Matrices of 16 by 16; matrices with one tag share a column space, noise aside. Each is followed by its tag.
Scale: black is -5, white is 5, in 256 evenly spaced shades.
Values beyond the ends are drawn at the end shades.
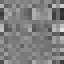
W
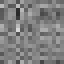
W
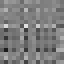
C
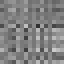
C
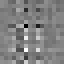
C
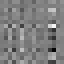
C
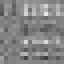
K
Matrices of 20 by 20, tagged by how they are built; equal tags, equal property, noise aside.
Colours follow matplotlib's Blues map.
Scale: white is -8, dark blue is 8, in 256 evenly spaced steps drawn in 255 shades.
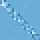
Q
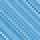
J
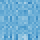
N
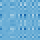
N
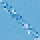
Q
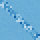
Q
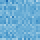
N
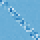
Q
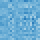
N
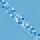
Q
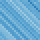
J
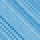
J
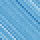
J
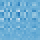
N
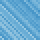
J
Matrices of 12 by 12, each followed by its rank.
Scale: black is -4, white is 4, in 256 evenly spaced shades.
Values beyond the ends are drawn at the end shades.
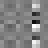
one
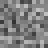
full rank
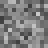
full rank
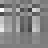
one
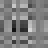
one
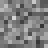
full rank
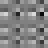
one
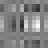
one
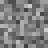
full rank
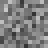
full rank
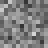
full rank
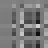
one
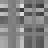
one
